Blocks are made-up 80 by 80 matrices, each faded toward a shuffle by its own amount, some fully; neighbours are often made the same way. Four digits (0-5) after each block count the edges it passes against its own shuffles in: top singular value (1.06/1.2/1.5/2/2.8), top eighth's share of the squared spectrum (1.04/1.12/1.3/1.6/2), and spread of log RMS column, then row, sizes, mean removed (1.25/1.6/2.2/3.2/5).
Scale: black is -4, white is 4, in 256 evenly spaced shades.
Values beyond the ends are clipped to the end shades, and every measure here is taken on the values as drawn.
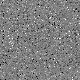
2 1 1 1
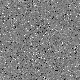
0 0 0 0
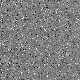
2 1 0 0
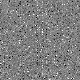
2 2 1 1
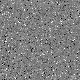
0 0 0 0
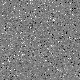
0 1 1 0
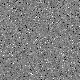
0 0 0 0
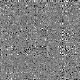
3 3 3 3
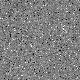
0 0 0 0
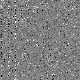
3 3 2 0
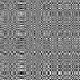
5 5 4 4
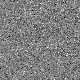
0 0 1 0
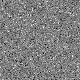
0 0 0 0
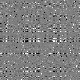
5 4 2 3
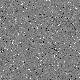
2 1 0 0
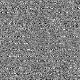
1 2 0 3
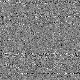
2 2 0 3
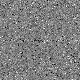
1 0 0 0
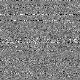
2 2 0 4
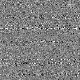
2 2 0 3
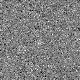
0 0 0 1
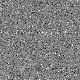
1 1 0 1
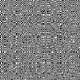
5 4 3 3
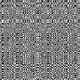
5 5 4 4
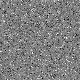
1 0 0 0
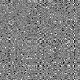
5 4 2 2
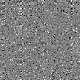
4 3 1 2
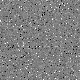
1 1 0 0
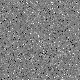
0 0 0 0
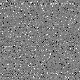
3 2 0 1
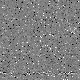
2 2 0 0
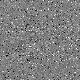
3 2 0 1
